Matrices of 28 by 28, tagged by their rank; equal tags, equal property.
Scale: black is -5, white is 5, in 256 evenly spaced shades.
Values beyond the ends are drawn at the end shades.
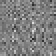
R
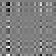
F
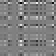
F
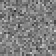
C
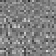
R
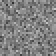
C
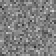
C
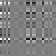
F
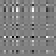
F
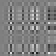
F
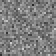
C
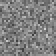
C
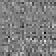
R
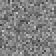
C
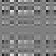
F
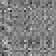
R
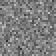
C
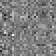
R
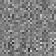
R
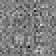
R
